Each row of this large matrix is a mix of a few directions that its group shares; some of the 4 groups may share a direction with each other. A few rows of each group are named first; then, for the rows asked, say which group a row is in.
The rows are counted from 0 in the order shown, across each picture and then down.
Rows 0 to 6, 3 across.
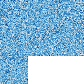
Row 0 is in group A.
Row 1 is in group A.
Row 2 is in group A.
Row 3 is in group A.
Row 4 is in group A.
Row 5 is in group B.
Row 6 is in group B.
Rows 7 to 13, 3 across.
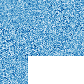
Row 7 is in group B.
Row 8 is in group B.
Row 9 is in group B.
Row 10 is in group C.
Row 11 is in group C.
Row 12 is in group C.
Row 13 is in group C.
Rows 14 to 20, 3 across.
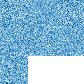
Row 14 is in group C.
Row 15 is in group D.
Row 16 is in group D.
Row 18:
A
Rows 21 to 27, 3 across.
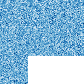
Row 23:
B
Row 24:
C
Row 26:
B
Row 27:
C
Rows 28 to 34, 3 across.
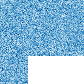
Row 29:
A
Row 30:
B
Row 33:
C
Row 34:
B
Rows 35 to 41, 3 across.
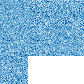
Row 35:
B
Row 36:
D
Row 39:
D
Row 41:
D
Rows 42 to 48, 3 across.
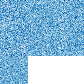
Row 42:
C
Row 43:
B
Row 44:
C
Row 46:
C
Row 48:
B
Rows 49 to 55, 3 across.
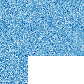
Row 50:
B
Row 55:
B
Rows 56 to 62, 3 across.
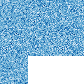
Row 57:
D
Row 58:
A
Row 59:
D
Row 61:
D
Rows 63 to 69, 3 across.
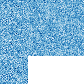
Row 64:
C
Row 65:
C
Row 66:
D
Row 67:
A
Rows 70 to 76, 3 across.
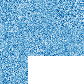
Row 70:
C
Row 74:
D
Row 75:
C
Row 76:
C
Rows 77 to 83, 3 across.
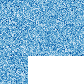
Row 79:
C
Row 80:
A
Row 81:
C
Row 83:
B
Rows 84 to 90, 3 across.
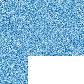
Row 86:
A
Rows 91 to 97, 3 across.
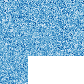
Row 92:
C
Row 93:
C
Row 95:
B
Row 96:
C
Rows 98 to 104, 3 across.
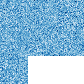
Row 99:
C
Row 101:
C
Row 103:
C
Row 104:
B
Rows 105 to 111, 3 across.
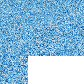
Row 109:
A
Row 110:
C
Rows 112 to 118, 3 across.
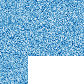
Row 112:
C
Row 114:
D
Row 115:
A
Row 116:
A
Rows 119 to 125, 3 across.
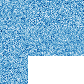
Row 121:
B
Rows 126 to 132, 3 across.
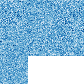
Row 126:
D
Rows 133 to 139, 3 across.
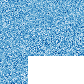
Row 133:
C
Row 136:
A
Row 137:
D
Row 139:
A
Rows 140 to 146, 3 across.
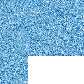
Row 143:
C
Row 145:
A
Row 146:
B
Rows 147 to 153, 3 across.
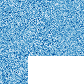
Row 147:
D
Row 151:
B
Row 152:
A
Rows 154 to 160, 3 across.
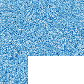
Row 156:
A
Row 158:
A
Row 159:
C
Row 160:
B
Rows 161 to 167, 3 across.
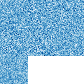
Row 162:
B
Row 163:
A
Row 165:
D
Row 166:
C
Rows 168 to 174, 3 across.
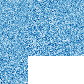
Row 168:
C
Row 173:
C
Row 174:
B
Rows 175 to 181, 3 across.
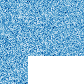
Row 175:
C
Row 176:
D
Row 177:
D
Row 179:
D
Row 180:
B
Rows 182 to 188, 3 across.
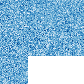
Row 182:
B
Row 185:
D
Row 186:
C
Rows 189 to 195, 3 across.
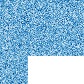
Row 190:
A
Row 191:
D
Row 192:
C
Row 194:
B
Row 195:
B
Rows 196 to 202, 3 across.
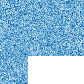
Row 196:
C
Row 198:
B
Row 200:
C
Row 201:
C
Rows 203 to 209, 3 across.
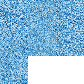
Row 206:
A
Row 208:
A
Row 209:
C
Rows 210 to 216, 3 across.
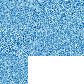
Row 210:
B
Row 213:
D
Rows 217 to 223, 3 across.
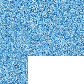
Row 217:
B
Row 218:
C
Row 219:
A
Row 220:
C
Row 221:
D
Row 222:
A
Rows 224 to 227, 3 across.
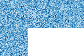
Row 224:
B
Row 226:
B
